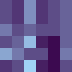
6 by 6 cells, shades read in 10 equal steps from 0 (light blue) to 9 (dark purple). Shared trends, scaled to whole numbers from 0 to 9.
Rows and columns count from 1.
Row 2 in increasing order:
3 5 6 6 7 7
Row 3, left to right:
4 6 5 6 6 5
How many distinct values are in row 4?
5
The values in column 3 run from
0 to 6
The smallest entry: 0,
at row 6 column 3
